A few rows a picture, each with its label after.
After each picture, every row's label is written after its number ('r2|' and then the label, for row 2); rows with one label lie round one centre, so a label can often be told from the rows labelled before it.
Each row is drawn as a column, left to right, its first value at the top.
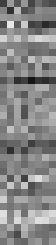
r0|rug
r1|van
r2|rug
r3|van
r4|rug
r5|rug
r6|rug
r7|rug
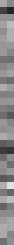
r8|van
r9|van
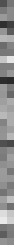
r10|rug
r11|rug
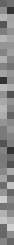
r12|rug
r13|van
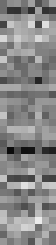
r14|rug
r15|van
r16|van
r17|van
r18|van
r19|rug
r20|van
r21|van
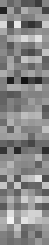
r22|van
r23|rug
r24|van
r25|rug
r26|rug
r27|rug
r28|van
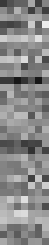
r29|rug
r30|rug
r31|rug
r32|rug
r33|van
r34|rug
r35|van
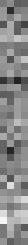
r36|rug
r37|van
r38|rug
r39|rug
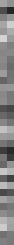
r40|van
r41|van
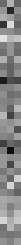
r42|rug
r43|van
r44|rug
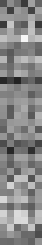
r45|rug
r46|van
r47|rug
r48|rug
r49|van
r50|rug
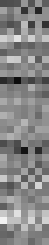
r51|rug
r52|rug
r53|rug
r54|van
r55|rug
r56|van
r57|rug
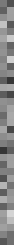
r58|van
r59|rug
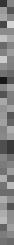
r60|rug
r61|van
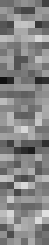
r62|rug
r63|rug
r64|van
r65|van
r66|van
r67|rug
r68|rug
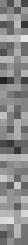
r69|rug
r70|rug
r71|van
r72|rug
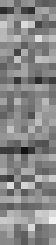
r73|van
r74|van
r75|rug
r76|van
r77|van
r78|rug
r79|rug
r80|rug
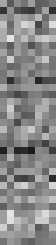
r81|van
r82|rug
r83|van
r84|van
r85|van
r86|rug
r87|rug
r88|van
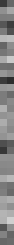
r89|rug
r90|rug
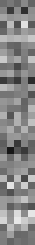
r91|rug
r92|van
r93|rug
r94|van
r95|rug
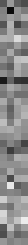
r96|rug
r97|van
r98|rug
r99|rug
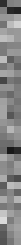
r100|rug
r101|van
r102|van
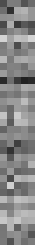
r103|rug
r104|van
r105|rug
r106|rug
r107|rug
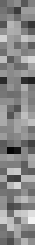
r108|rug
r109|van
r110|van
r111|rug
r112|rug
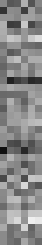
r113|van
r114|rug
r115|rug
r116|van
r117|rug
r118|rug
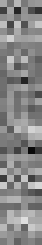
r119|van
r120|rug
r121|van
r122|rug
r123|van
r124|van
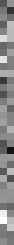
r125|rug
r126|van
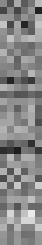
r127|van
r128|rug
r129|van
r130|rug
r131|rug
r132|van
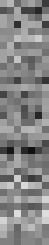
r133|van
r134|van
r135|rug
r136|van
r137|van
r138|van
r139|rug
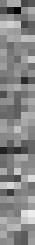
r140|van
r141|van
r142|van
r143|rug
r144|rug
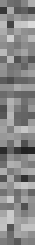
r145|van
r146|rug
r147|van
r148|van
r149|van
